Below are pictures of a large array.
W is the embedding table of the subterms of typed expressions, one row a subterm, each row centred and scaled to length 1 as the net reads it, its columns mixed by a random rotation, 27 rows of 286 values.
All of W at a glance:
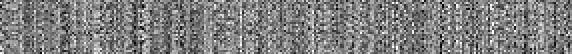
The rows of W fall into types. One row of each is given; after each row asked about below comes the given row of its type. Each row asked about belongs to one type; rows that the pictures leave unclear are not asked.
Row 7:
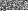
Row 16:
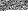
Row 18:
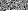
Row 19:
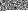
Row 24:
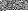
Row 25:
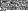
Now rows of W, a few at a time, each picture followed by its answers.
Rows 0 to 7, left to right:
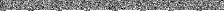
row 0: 7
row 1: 18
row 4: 16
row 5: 19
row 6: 25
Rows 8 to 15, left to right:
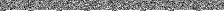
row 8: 18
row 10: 25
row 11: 16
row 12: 19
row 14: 25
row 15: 19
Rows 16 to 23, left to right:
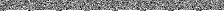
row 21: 25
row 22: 18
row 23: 18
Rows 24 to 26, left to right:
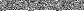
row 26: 24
